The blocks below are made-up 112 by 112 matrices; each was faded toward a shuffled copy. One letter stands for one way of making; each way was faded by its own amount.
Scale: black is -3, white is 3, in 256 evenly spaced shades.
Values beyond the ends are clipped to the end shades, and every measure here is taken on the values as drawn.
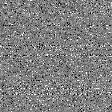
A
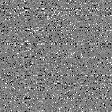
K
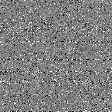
A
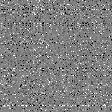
K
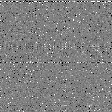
K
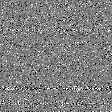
A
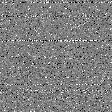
A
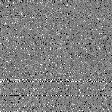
K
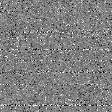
A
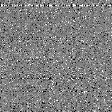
K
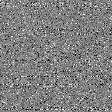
A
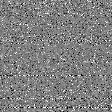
A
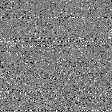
A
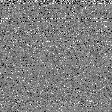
A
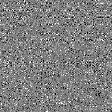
K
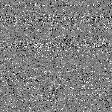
A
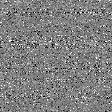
A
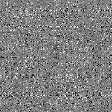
K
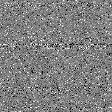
A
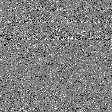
A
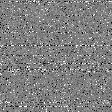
A
